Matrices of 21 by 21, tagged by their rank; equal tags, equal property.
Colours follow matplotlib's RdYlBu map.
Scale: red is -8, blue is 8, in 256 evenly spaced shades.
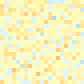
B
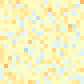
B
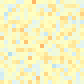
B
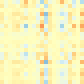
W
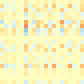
W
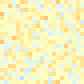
B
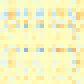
W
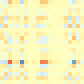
W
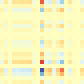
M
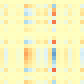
M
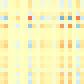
M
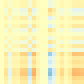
M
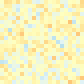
B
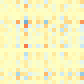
W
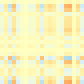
M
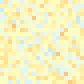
B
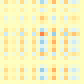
M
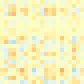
W
